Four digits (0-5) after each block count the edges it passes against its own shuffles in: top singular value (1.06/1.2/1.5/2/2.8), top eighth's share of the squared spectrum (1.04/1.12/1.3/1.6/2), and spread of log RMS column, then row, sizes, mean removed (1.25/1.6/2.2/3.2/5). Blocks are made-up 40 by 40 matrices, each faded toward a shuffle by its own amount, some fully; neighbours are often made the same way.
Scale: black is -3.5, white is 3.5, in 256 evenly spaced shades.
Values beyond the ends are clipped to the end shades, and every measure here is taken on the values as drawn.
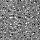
3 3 0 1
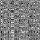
4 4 2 2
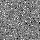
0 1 0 0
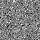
0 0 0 0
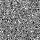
0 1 0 0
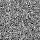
0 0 0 0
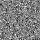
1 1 0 0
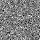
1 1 0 0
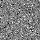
1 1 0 0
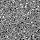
0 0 0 0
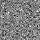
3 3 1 1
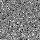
0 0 0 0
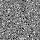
2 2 0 0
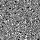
1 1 0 0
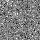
0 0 0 0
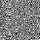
3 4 2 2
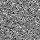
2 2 0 0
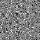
3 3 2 1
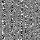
1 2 3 0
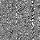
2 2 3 0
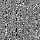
1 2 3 0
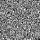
3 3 0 1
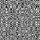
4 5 2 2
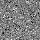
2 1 0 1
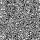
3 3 0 0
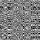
4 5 3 2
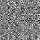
3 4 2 2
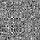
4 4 2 2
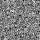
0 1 0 0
